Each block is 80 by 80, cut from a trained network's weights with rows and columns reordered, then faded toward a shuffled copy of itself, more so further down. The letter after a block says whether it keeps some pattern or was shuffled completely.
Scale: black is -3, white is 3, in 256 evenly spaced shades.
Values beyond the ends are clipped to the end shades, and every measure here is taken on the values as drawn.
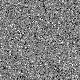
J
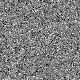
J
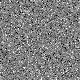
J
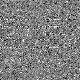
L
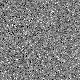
J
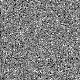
L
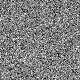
J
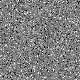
J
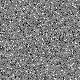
J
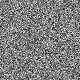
J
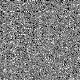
L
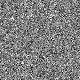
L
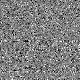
L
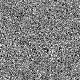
L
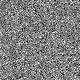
J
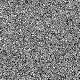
J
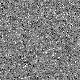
J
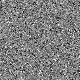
J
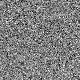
J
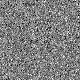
L
